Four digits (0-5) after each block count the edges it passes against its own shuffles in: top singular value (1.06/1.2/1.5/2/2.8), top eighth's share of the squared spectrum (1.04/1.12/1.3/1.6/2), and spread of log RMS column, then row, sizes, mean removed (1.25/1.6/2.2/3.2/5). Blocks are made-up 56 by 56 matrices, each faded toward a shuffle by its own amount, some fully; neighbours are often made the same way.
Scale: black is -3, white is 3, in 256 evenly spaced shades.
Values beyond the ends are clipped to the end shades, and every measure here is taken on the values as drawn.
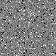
3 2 1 1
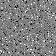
0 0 0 0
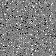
0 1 0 0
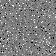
0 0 0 0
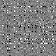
3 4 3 3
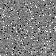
2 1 0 0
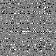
3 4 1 3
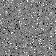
1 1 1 0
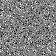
2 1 0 0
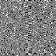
4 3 1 2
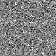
3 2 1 0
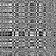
5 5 4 4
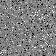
0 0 0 0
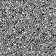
2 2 0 0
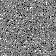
1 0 0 0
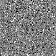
2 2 1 0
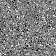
0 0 0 0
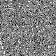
1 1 0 0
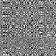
4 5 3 3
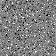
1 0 0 0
